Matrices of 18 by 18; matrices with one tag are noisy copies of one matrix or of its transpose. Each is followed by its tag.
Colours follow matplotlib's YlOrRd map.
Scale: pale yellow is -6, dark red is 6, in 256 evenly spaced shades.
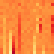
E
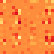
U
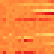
E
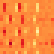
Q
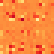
U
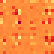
U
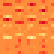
Q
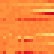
E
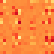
U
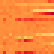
E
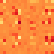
U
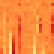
E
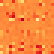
U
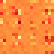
U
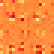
U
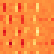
Q
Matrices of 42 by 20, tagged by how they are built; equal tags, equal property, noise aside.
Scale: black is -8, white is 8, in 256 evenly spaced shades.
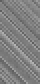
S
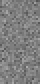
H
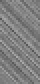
S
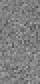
H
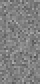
H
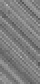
S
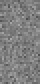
H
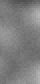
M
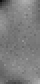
M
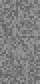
H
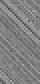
S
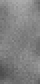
M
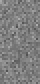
H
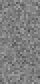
H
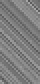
S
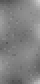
M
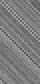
S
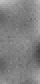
M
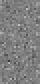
H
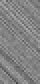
S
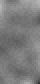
M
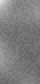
M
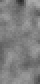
M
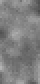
M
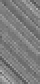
S
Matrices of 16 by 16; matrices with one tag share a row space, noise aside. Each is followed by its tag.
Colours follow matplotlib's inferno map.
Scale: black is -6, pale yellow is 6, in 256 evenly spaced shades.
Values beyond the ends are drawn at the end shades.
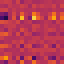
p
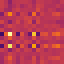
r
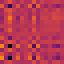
r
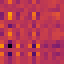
r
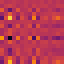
r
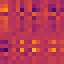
p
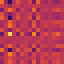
r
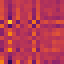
r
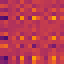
p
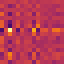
r
